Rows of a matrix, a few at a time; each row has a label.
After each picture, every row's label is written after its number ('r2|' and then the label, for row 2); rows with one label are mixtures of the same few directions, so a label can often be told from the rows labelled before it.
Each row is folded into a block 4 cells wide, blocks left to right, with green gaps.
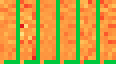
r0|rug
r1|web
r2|web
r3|rug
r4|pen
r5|rug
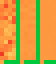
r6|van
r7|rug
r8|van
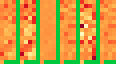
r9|van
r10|van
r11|van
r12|rug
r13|web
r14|rug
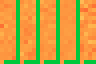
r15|web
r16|van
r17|rug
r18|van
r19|rug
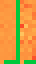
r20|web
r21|web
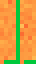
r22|pen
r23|web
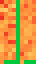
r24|rug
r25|van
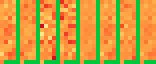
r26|van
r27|van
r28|web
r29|rug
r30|van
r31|van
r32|web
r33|van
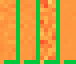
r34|rug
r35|web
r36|pen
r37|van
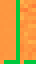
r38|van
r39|rug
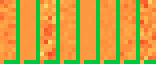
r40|rug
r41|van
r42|van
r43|rug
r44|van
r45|pen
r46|van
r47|pen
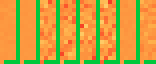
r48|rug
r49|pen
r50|pen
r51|van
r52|web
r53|pen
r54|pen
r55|rug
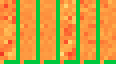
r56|van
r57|web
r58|web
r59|van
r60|rug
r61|pen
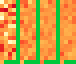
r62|rug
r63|pen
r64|pen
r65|van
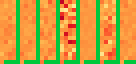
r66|van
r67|van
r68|pen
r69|rug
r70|pen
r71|van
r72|pen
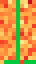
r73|pen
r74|pen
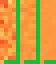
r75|pen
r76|rug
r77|van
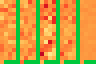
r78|rug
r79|pen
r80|van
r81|van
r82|rug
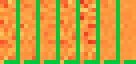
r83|pen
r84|web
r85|rug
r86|pen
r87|rug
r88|pen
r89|web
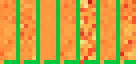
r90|van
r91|web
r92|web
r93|van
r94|pen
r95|pen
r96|van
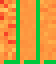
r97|rug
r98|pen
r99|rug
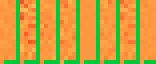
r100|pen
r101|rug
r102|web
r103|pen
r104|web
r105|pen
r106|rug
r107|pen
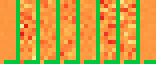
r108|pen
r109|web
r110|pen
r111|van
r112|web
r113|rug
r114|rug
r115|rug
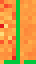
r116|web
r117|van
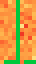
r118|pen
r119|web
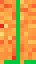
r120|web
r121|rug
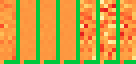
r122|web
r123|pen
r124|web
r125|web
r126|web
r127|rug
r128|web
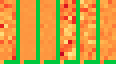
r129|web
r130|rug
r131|web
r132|van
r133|rug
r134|pen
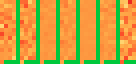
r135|web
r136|pen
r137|rug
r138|pen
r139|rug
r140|rug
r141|pen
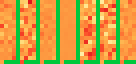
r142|web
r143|pen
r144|web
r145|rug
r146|van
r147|rug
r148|pen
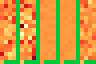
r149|van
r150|web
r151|rug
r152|van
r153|pen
